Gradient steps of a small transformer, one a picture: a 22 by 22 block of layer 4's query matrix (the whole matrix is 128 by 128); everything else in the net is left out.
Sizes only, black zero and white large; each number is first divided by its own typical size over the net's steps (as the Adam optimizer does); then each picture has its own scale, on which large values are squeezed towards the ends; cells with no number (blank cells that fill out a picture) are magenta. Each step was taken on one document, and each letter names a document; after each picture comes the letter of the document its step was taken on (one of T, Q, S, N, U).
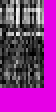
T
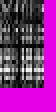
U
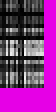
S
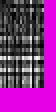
U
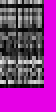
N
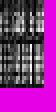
U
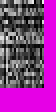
N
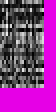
T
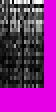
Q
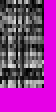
N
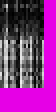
T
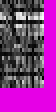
T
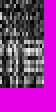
S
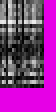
N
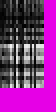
S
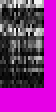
Q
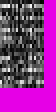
U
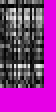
N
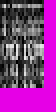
S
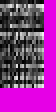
T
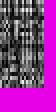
U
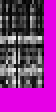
N
